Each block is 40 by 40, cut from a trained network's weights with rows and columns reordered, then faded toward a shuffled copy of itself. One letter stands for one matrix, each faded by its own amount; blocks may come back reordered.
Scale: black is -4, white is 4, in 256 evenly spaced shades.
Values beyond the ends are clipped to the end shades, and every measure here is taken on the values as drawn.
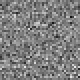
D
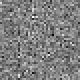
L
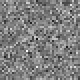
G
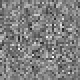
D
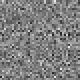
D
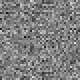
D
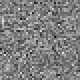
G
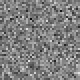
G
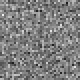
G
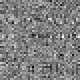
D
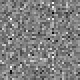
L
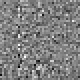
L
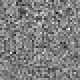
G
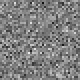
D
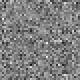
D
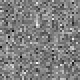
L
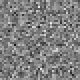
D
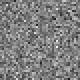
G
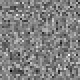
D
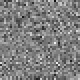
D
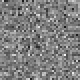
D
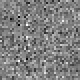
L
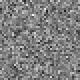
G
